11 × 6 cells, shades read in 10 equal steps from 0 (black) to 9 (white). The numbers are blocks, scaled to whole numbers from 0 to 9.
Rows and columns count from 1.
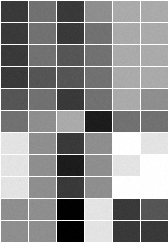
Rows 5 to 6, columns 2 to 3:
4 2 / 5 6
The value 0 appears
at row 10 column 3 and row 11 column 3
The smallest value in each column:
2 3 0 1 2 2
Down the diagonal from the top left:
2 4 3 4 6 4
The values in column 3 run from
0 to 6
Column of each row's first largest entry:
5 5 5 5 5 3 5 6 5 4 4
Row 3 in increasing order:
2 3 4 4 6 6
